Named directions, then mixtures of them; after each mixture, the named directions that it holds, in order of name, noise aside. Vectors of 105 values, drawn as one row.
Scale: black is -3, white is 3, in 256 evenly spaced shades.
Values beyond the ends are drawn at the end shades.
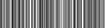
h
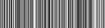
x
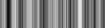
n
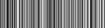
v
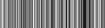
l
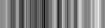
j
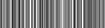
h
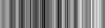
j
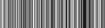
l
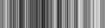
j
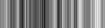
j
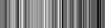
j, v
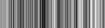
j, v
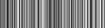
v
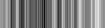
j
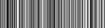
v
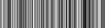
l, n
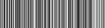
x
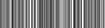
h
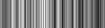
h, j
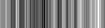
j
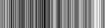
j, x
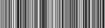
n, v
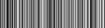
v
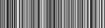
v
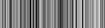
h, j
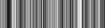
h, n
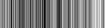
j, x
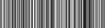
h, l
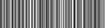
h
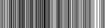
j, x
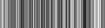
j, l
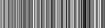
l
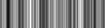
h, n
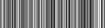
l, v
